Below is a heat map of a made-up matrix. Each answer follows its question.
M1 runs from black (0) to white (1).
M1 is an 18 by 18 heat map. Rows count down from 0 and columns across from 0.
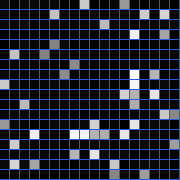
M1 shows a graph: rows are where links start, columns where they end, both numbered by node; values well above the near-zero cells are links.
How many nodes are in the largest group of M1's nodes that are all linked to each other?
3
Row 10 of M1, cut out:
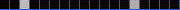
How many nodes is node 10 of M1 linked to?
2
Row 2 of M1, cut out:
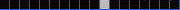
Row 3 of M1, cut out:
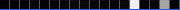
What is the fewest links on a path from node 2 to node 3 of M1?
3
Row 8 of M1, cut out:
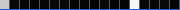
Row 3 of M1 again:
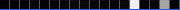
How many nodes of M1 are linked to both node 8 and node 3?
1
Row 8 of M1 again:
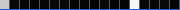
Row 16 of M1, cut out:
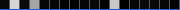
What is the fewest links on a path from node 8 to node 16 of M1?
3
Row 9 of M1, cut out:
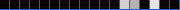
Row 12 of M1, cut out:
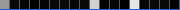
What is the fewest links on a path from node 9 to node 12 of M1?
1
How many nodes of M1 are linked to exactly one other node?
3
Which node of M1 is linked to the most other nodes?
node 13
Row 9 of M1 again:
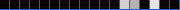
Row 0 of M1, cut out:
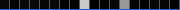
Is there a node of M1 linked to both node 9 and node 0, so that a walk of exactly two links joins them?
yes
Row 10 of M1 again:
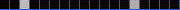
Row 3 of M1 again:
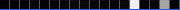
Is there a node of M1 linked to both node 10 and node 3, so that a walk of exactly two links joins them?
yes
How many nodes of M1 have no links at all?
0
